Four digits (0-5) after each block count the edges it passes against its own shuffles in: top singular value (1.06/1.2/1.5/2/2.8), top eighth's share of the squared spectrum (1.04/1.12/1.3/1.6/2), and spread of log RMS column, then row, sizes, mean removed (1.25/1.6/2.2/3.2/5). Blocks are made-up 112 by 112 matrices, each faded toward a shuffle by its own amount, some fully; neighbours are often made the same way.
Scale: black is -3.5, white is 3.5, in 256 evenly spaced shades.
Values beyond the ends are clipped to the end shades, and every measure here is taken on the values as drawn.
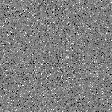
3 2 0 1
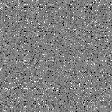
4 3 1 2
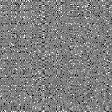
5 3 2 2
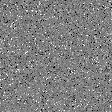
2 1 0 0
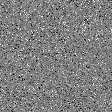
3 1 0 0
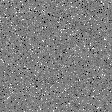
0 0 0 0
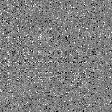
4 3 1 2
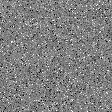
1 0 0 0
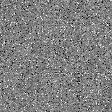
3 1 0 0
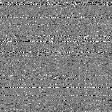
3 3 0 4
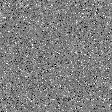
0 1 0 1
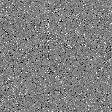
3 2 1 0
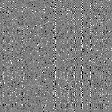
5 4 3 2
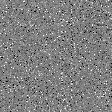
3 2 1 0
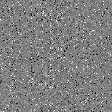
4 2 2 1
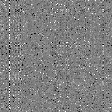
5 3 2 1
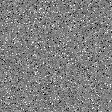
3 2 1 0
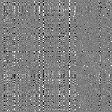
5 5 4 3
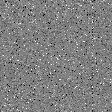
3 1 0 0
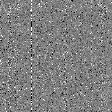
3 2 3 0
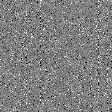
2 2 2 0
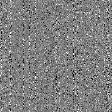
2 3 3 0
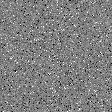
0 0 0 0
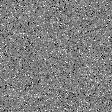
0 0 0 0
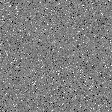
0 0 0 0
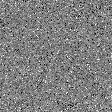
1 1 0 0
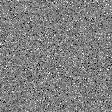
3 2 0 1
